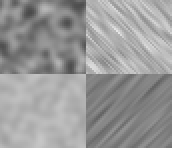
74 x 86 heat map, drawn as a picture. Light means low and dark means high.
It is made of 2 by 2 panels. Panel 1,1: middling, blotchy. Panel 1,2: low, slanting down to the right. Panel 2,1: low, blotchy, faint in contrast. Panel 2,2: middling, slanting up to the right, faint in contrast.
